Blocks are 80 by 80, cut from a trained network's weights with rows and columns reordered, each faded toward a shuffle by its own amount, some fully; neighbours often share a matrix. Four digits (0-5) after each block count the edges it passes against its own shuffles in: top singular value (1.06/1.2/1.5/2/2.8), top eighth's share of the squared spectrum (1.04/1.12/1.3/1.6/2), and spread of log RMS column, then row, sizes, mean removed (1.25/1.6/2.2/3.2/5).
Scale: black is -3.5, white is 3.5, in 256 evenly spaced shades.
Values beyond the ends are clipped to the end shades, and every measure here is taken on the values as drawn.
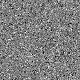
0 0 0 0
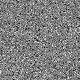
2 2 0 0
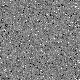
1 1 0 0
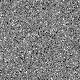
1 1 0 0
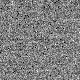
1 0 0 0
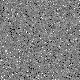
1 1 0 0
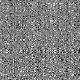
3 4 1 3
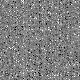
2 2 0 1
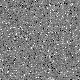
0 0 0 0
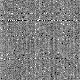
3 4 1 2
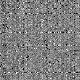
4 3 1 2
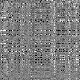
4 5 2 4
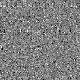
3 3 1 2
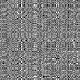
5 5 3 3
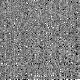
3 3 1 2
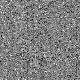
2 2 0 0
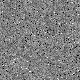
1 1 0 0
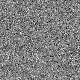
0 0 0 0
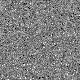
1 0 0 0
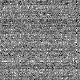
4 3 2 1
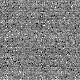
3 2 1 0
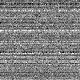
5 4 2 3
